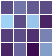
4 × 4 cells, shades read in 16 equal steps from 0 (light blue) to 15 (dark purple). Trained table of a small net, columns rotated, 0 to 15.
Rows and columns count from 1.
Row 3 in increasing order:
6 10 11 12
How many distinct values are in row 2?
4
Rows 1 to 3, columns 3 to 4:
9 10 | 1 13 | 12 6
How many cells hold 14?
0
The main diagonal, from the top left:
10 10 12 4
